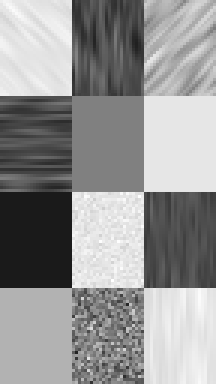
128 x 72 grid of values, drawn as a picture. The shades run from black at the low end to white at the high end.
It is made of 4 by 3 panels. Panel 1,1: very high, slanting down to the right, faint in contrast. Panel 1,2: low, streaked downward. Panel 1,3: high, slanting up to the right. Panel 2,1: low, streaked across. Panel 2,2: middling, flat. Panel 2,3: very high, flat. Panel 3,1: very low, flat. Panel 3,2: very high, fine-grained, faint in contrast. Panel 3,3: low, streaked downward, faint in contrast. Panel 4,1: high, flat. Panel 4,2: middling, fine-grained, strong in contrast. Panel 4,3: very high, streaked downward, faint in contrast.
